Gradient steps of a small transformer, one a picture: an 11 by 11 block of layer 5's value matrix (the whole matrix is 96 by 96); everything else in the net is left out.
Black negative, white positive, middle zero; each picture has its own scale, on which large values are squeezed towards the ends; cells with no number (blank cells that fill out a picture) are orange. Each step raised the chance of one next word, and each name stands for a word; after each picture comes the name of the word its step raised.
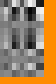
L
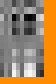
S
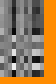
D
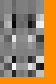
D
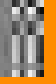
S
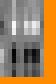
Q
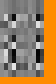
Q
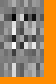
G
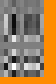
D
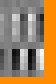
Q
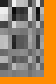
L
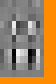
Q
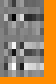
S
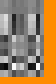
D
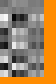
G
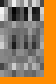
L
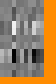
Q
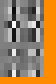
S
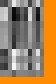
L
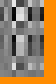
L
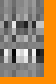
Q
